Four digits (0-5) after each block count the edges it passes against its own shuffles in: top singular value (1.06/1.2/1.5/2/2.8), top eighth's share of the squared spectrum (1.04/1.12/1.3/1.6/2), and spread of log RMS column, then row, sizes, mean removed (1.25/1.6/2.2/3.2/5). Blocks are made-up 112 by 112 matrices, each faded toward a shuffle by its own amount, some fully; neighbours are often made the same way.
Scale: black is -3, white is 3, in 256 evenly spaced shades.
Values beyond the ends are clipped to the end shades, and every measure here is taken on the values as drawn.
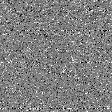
1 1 0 2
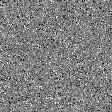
0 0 0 1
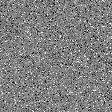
0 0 0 0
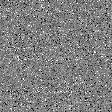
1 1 0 1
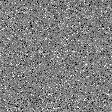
0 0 0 1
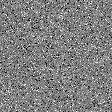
0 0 0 0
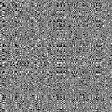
5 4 3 3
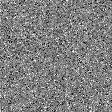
2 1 0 0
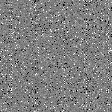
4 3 2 1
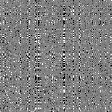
5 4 3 3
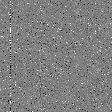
3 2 1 0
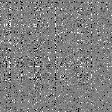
3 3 3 3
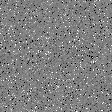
0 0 0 0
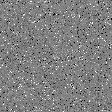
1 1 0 0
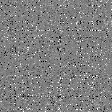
3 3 2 2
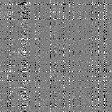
4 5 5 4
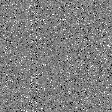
1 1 2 0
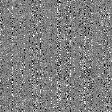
2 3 4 0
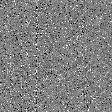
2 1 2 0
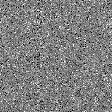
3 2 1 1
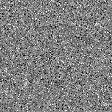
3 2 0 0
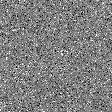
0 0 0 0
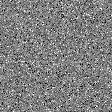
1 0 0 0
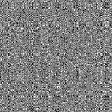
5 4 3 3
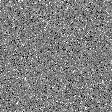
1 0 0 0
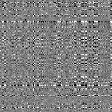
5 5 4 4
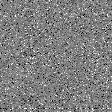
3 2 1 1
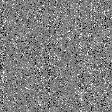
1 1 3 0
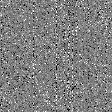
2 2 3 0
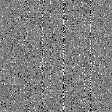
3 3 3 0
